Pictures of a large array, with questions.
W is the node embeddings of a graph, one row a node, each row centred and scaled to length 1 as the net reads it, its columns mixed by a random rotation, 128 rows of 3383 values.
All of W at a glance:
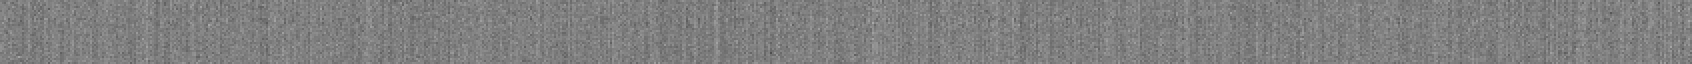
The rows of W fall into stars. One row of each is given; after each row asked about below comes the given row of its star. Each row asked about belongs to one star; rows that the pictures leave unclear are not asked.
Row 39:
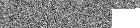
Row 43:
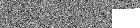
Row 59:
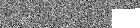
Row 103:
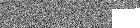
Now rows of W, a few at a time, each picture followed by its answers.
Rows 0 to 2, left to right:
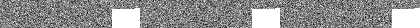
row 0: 103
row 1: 39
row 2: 43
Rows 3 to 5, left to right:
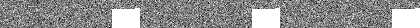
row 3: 103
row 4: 43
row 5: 59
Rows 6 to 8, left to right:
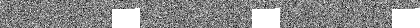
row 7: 103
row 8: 43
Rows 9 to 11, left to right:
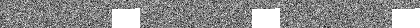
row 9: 59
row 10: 59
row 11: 43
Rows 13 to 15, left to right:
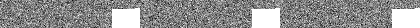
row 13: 43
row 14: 39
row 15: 103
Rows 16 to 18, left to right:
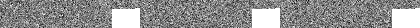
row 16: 43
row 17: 39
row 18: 39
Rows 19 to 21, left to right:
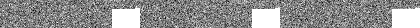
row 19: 103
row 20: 103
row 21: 39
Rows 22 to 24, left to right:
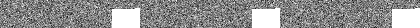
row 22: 59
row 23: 103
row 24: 59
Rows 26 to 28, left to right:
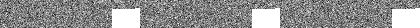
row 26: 43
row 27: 59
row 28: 59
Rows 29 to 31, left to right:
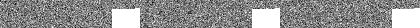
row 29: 43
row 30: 103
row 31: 43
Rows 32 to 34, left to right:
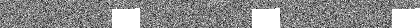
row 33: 39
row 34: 39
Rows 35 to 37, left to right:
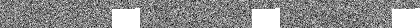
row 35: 103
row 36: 39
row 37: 39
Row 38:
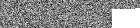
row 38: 39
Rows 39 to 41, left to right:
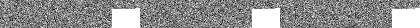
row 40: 39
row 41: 39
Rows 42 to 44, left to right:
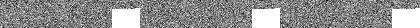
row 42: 39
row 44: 39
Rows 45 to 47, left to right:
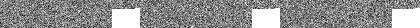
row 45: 103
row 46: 43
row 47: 39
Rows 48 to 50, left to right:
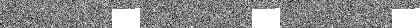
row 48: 43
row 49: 43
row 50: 43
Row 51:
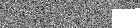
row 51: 59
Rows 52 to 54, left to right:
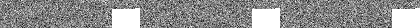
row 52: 43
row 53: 39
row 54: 59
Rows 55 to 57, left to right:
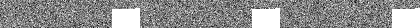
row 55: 39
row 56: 39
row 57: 103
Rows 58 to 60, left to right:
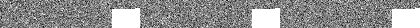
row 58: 59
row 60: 59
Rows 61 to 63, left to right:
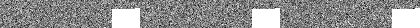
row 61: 59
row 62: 39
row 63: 103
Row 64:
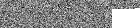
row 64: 43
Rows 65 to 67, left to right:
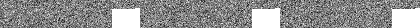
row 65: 39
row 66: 59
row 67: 103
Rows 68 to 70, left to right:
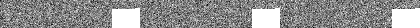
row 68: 39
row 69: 103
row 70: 103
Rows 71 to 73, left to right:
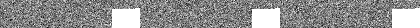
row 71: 39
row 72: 59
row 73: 39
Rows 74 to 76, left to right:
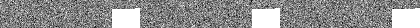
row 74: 103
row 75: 43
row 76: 43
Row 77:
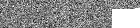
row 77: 103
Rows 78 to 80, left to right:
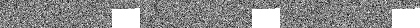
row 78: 39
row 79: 39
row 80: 103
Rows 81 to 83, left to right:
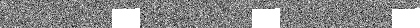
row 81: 39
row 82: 59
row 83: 43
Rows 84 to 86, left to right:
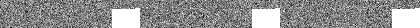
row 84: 39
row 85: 103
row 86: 103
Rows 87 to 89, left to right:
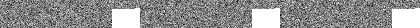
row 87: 103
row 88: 39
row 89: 39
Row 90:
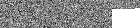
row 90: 103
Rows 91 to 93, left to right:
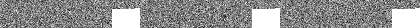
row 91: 43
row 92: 43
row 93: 43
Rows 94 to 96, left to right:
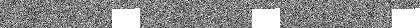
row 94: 103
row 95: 59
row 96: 39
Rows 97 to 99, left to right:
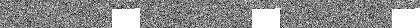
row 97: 39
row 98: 103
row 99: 43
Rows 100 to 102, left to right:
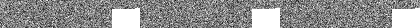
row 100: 59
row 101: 39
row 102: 43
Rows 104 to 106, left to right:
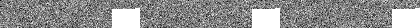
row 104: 39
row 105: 103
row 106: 103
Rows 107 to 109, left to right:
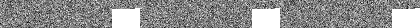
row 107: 103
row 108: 43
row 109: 43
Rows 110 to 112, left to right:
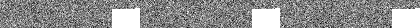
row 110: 103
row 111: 39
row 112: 59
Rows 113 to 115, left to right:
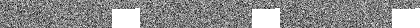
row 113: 103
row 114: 59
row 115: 39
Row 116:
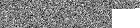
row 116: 39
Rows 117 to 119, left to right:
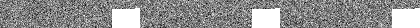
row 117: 103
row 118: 59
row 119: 43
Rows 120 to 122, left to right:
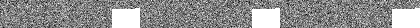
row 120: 39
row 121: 39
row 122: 103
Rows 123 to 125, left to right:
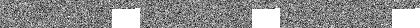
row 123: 59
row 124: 103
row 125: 43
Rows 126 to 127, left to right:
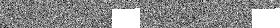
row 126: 103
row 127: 39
